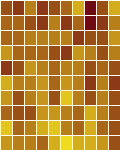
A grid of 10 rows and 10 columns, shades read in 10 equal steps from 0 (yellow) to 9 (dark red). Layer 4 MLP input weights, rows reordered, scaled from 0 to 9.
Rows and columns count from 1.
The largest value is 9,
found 2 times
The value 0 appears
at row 10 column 6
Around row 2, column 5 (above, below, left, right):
6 4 7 7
